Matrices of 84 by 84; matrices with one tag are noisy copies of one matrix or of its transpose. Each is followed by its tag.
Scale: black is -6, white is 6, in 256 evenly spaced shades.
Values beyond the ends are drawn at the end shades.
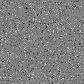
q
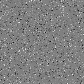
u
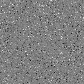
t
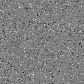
q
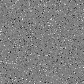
u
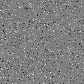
q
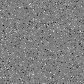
q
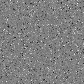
q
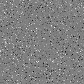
t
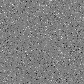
t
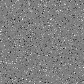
u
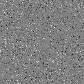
t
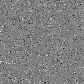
u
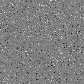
t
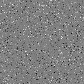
t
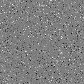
t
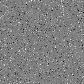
u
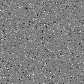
q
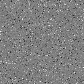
u
